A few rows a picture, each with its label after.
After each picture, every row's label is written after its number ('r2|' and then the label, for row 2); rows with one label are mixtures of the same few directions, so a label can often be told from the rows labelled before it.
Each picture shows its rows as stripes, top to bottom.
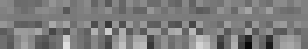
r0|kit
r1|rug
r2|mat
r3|kit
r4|kit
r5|rug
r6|rug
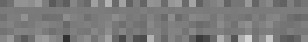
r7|kit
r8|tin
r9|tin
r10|rug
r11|kit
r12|rug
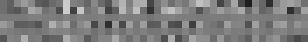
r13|rug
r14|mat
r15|mat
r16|kit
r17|kit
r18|tin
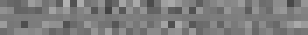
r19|mat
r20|kit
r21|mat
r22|tin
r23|kit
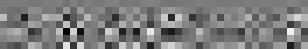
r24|mat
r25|mat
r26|tin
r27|mat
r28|mat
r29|mat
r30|mat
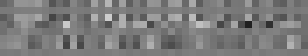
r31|kit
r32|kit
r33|kit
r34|rug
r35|tin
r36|mat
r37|mat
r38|tin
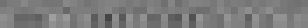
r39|tin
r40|rug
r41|kit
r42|kit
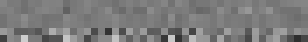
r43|tin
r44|rug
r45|tin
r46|tin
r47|kit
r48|tin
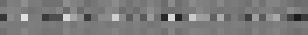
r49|tin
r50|mat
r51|tin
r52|mat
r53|tin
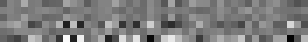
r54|tin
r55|rug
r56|tin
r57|mat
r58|kit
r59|mat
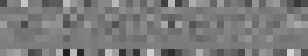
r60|tin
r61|mat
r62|mat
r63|tin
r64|kit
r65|rug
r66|rug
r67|mat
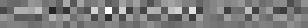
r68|mat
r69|kit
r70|kit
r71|mat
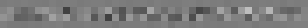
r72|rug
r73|rug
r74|kit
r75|tin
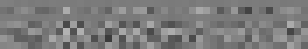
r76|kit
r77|rug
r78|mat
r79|mat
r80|mat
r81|kit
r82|mat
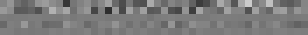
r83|rug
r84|kit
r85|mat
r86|tin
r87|kit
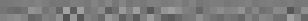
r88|kit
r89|mat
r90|mat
